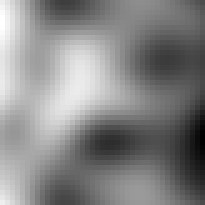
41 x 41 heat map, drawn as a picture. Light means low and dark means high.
Calmest part: top right. Stripes: none. Slope: up to the right. Average level on the scale: 50%.
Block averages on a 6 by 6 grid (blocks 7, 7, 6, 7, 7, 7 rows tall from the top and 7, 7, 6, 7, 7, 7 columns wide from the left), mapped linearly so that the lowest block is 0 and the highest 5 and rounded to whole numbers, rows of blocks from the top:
1 3 3 3 3 3
1 1 1 2 4 4
1 1 0 1 3 4
1 1 2 3 3 4
2 2 4 4 4 5
1 3 3 2 2 4
